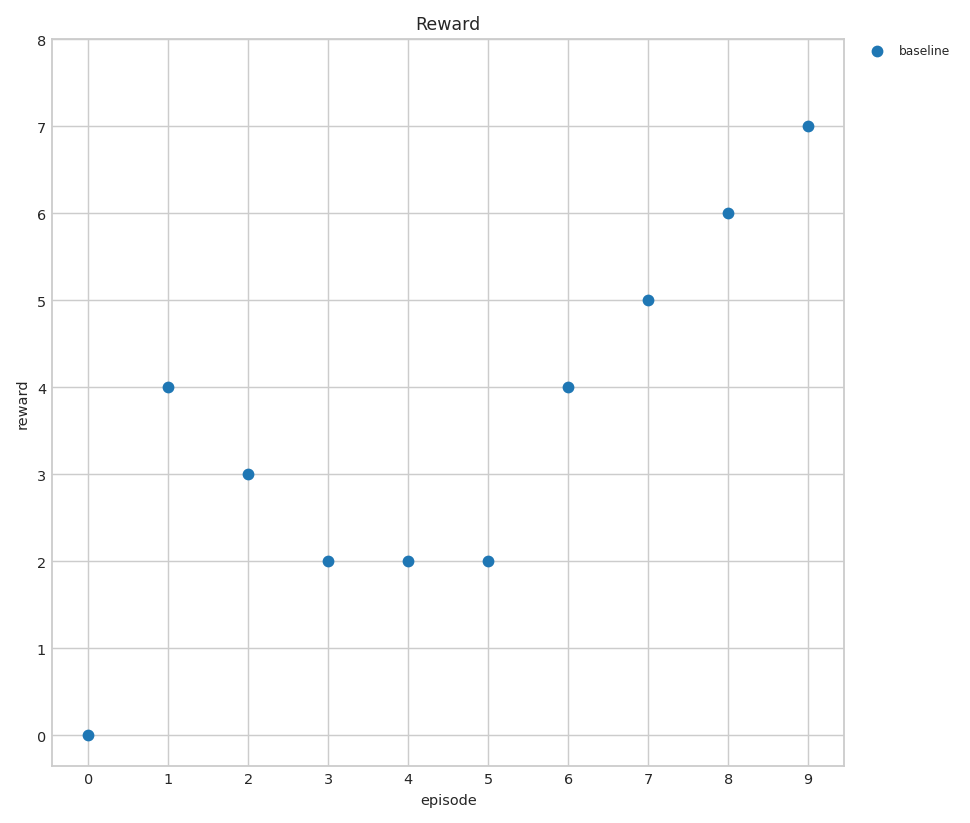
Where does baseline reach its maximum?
9
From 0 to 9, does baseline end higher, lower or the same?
higher
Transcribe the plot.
Title: Reward
x-axis: episode, ticks 0 1 2 3 4 5 6 7 8 9
y-axis: reward, ticks 0 1 2 3 4 5 6 7 8
Legend: baseline
Values:
baseline: 0 4 3 2 2 2 4 5 6 7
